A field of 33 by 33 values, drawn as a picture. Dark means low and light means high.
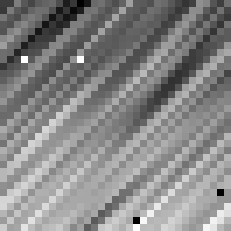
Slope: up to the bottom. Ninth with the lowest average: top left. Grain: diagonal, up to the right. Lone odd cells: 4, 2 higher and 2 lower than their neighbours.
